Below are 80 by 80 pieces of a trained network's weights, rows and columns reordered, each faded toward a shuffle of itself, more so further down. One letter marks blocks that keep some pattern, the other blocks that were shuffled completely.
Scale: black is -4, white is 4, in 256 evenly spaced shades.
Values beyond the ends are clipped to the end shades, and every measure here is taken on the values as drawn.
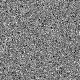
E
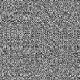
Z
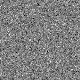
E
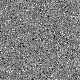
E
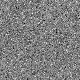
E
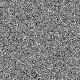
E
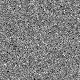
E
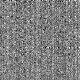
Z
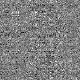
Z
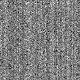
Z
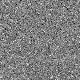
E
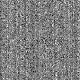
Z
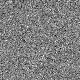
E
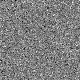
E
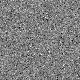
E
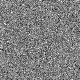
E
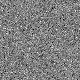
E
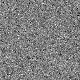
E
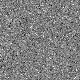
E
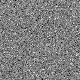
E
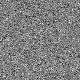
E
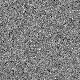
E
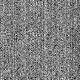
Z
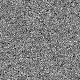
E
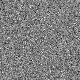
E
